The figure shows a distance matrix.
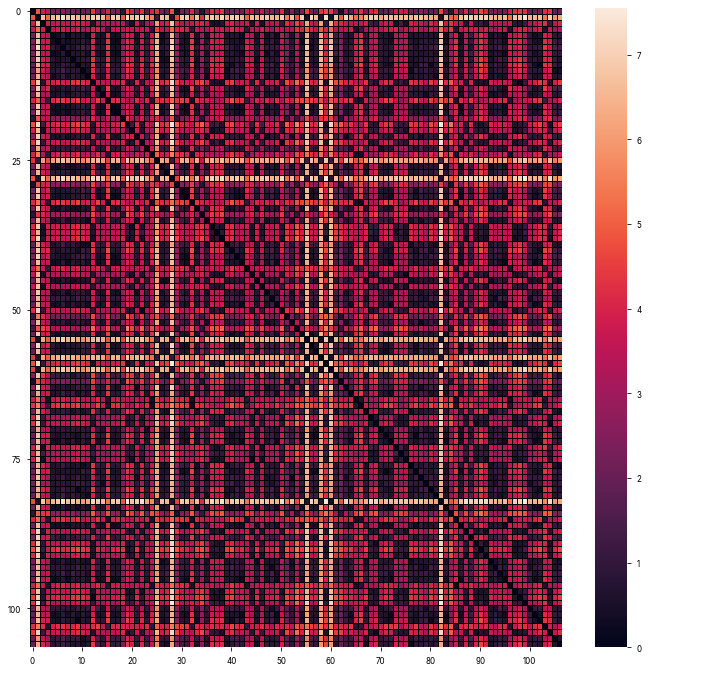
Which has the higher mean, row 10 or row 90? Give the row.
90
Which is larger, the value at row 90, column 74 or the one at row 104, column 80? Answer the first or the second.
the second
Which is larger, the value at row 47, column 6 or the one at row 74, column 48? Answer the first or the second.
the second
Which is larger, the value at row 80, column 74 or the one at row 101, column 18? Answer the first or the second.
the first
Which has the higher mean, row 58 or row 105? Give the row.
58
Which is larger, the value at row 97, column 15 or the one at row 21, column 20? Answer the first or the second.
the second
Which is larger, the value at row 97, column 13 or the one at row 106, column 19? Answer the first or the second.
the second
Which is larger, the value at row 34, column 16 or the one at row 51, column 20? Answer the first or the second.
the second
